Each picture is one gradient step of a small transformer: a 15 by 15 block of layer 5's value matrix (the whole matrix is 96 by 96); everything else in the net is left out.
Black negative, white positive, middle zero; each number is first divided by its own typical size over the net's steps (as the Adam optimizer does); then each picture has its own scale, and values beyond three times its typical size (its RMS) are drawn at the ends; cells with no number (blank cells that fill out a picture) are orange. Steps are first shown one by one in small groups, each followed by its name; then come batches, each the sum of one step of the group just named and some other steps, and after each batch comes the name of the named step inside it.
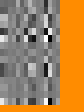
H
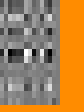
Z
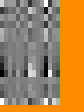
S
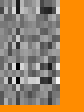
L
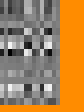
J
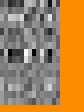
Z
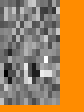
L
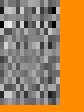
L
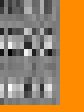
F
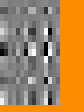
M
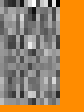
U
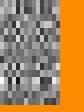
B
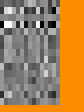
U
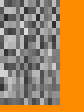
M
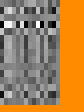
U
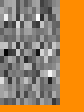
B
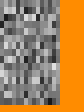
B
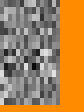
U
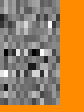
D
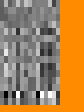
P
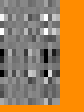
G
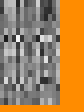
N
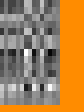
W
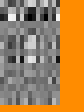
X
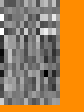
G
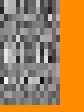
N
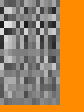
P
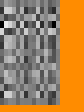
D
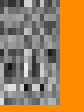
W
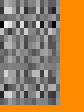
D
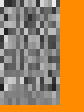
X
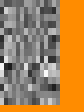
N
